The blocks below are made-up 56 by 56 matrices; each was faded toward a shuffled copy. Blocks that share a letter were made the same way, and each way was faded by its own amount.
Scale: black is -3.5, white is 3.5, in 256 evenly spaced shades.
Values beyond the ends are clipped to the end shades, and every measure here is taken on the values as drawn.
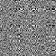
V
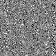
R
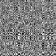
V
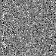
R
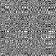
V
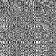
V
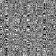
V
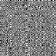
V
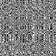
V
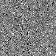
R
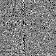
R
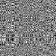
V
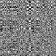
V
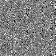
R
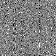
R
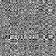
V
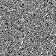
R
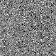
R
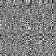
V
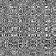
V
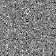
R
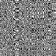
V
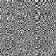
V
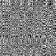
V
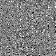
R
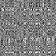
V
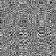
V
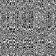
V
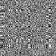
V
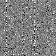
R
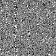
R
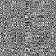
V
